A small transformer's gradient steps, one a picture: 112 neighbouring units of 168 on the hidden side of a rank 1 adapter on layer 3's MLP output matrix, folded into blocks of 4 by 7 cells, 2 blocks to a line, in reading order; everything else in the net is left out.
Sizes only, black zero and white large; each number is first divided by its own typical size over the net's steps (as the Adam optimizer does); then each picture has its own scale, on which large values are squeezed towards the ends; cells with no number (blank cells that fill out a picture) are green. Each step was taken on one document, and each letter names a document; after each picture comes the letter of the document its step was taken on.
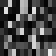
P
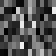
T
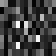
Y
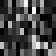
P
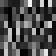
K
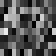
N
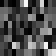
P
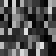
N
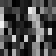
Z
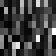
Y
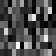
T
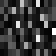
Y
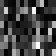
Z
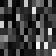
Z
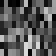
K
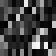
P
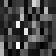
Y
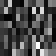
Z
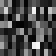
P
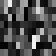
K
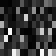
Z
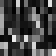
Z
